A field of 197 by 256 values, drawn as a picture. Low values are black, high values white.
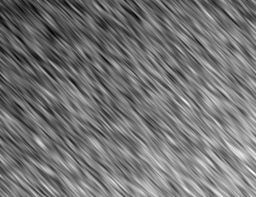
Ninth with the lowest average: top left. Mirror symmetry: none. Slope: up to the bottom right. Odd rows or columns: none. Ninth with the highest average: bottom right. Grain: diagonal, down to the right.
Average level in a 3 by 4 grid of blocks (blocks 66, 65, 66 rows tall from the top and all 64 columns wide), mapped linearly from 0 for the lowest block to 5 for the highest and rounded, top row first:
0 1 2 3 / 1 2 3 4 / 2 3 4 5
